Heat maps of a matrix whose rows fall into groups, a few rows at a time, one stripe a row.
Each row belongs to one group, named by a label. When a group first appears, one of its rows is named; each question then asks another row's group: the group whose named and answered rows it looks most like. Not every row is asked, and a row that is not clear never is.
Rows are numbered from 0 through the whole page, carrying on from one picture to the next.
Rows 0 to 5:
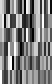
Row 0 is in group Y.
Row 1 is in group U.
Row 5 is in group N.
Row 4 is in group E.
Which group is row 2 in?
Y
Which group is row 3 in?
N
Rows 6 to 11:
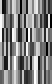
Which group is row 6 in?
N
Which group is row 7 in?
Y
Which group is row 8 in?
N
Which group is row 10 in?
N
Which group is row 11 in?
N
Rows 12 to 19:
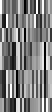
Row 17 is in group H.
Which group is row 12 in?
U
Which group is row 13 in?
H
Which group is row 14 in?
Y
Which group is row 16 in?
U
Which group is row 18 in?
H
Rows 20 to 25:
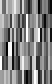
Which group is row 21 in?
Y
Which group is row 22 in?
Y
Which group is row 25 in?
N
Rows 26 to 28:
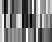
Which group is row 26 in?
U
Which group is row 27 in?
U
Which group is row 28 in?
Y
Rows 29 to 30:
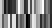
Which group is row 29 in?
U
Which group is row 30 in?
N
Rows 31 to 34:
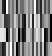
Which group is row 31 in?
H
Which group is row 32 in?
Y
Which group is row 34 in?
H
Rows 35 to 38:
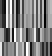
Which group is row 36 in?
H
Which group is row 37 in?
E
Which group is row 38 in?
Y
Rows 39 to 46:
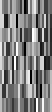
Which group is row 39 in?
N
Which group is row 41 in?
N
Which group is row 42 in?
Y
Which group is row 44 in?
E
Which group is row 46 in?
U
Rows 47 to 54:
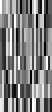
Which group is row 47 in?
N
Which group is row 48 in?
E
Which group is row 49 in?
H
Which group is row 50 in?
H
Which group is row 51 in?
H
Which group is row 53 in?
U
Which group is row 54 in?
E
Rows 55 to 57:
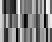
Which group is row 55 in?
U
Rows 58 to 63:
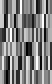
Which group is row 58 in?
E
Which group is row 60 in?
H
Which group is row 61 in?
N
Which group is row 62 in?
Y
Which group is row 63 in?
E
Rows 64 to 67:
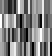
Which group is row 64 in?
U
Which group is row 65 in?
N
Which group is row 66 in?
U
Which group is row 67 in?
Y
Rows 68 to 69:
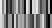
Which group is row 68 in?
Y
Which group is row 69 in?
E
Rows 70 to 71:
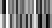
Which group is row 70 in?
H
